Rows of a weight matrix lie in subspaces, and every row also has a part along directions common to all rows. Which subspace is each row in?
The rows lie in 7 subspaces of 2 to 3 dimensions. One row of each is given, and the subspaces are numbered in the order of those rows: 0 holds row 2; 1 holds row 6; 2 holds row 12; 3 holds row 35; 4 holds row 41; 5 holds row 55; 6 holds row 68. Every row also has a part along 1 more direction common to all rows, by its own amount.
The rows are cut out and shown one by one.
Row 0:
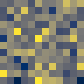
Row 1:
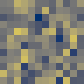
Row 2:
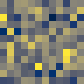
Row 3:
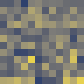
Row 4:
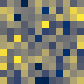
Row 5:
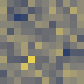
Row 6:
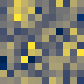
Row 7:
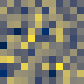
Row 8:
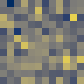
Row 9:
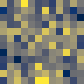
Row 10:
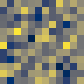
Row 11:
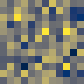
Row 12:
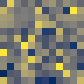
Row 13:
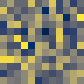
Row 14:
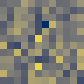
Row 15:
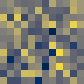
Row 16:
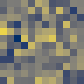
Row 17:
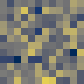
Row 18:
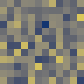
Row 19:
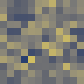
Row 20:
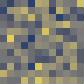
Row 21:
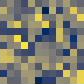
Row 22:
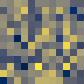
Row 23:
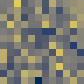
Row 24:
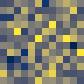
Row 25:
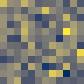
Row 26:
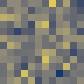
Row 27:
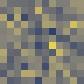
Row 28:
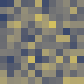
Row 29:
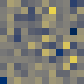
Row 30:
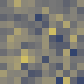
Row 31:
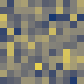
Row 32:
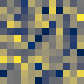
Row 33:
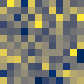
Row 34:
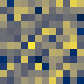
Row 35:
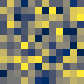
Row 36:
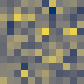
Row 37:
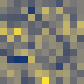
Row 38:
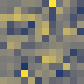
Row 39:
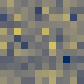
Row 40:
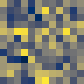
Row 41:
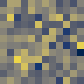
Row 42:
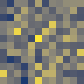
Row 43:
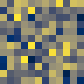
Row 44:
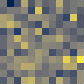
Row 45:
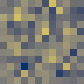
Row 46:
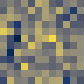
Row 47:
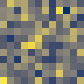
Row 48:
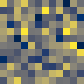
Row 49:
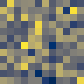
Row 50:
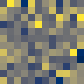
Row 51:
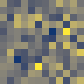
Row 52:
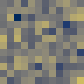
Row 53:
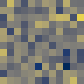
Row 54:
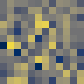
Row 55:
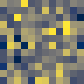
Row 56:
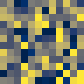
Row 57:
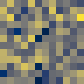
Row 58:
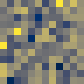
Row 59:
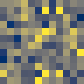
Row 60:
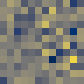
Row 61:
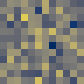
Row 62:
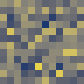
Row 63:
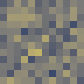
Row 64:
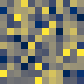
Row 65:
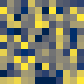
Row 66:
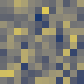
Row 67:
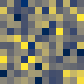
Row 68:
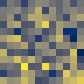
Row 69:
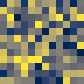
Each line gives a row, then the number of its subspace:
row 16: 4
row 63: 1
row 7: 5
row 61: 2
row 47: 2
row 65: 6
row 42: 6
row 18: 5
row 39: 0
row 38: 3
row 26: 3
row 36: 3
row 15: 2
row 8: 0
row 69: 4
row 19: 1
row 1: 4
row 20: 6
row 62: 0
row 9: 5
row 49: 2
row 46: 4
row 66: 4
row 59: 2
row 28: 6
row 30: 4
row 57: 6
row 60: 3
